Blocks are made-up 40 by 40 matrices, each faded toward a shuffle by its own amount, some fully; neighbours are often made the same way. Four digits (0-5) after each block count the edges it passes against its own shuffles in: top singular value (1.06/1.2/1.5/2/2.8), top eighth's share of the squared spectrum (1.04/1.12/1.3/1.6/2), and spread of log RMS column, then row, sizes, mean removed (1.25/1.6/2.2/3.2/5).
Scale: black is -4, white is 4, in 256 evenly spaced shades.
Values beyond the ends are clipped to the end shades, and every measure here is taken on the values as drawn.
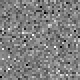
1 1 0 0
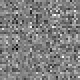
3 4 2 1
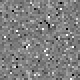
0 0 0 0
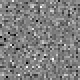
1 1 0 1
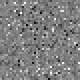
0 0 0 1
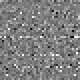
1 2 0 2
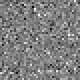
0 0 0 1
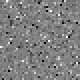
0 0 0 0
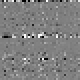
3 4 2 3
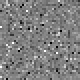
0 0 0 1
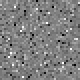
0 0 0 0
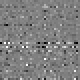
3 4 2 3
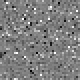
0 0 0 0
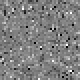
2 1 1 0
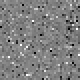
0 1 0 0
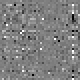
4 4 2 2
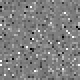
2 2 0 0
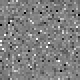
0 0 0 0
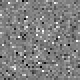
0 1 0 0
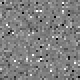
0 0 0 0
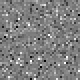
0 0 0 0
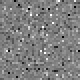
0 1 0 0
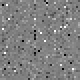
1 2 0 0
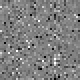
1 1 1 0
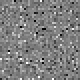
1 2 1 1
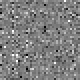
1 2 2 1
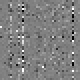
3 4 2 0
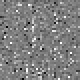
1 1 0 0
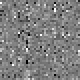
1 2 2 1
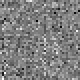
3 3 1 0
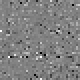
2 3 1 1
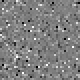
0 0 0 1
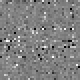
2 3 1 2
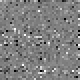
2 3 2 2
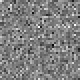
0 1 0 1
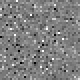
0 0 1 0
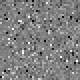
1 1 0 0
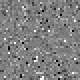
0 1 0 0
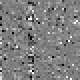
3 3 2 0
